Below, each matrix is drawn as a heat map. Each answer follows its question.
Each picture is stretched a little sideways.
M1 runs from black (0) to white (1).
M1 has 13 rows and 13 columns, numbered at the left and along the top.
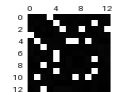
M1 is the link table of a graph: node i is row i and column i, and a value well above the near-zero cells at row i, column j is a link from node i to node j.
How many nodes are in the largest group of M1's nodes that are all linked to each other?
2
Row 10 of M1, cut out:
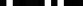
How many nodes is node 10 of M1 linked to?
3
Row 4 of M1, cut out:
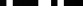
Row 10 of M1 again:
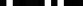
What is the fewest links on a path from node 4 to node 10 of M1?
2
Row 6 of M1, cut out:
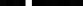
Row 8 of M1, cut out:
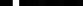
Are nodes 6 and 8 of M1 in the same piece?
no
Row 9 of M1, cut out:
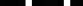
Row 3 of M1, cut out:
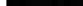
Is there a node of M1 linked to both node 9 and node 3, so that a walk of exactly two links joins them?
no
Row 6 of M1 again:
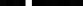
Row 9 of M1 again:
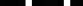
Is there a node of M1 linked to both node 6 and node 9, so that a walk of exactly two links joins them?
yes
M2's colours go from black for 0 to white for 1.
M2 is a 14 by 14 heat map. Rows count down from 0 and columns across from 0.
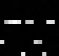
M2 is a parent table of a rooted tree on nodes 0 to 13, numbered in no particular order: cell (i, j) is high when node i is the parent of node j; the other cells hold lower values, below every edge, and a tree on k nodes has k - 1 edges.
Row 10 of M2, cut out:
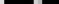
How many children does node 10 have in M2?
3
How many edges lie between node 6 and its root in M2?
2
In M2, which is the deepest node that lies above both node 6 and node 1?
5
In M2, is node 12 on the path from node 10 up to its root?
no
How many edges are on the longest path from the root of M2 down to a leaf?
2
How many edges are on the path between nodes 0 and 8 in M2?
2
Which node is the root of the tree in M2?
13
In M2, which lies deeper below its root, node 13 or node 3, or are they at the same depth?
node 3
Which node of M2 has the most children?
5
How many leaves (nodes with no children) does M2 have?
11
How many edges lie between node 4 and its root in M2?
2
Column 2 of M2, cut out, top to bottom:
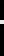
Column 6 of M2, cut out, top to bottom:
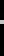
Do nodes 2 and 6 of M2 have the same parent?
yes
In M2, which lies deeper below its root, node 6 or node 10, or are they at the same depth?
node 6
